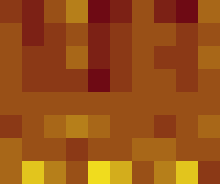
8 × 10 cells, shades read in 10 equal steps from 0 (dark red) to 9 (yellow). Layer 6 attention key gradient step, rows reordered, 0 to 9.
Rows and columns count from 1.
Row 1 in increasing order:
0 0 1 1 1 2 3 3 4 5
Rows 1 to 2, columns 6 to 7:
1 3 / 2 3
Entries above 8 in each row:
0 0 0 0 0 0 0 1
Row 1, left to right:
2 1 3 5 0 1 3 1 0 4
